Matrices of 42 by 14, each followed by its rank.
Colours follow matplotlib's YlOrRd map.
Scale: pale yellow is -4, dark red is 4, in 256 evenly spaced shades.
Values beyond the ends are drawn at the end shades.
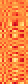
two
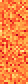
full rank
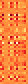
two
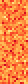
full rank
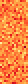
full rank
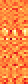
three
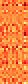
three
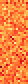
full rank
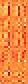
three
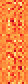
three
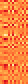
two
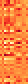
two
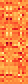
three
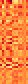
two
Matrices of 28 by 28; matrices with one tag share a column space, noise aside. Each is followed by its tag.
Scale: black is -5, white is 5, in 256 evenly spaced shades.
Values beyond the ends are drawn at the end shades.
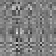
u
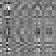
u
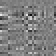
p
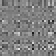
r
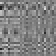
u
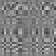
u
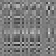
u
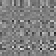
r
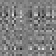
p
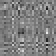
u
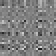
r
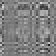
u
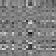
r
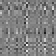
u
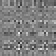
r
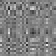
u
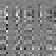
p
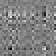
p
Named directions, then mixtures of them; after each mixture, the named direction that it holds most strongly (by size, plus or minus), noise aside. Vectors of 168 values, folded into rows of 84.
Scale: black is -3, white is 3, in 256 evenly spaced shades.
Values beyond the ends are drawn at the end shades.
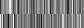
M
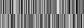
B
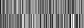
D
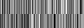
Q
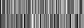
Q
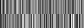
D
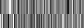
M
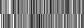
M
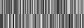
B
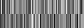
Q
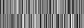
D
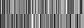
Q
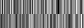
B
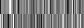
M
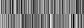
D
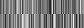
D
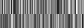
B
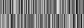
B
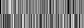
D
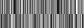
B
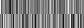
D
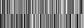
Q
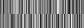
B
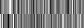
M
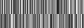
B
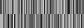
B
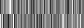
M
